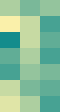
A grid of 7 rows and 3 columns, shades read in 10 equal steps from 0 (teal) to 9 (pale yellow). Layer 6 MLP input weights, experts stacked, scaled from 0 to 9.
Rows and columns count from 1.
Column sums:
35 39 21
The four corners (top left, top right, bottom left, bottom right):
6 5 8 2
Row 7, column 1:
8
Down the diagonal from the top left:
6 7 3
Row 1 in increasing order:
4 5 6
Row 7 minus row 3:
8 -1 -1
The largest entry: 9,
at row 2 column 1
